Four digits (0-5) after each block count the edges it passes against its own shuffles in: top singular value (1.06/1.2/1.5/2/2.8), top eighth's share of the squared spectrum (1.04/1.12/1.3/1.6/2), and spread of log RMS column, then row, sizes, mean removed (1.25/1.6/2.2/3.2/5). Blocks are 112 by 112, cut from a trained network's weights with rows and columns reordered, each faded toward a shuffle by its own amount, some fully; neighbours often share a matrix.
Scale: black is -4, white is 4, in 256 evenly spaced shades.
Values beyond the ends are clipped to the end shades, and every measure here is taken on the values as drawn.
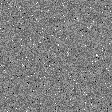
0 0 0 0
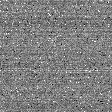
3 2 1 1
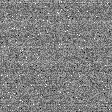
2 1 0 0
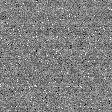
2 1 0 0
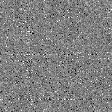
3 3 1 2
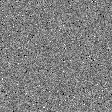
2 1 0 0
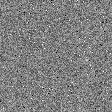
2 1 0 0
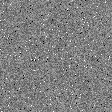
0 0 0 0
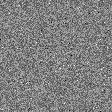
0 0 0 0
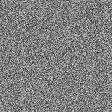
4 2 0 0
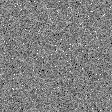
0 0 0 0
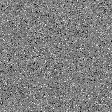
1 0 0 0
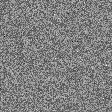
1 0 0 0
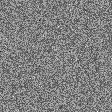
1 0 0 0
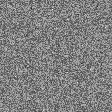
2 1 0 0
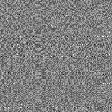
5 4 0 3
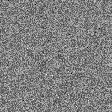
3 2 0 0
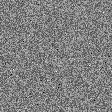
2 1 0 0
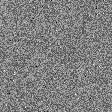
0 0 0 0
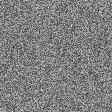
1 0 0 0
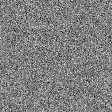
2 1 0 0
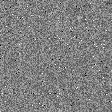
2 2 0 1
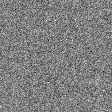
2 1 0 0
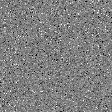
2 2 1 1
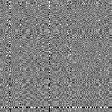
5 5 3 3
